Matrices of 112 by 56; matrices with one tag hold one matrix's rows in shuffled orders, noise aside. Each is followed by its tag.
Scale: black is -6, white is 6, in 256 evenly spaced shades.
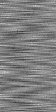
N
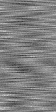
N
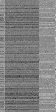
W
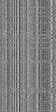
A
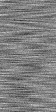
N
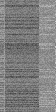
W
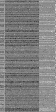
W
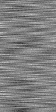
N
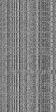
A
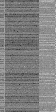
W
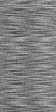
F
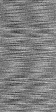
F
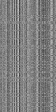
A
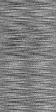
F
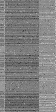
W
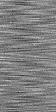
N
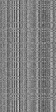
A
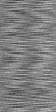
F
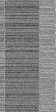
W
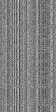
A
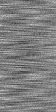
N
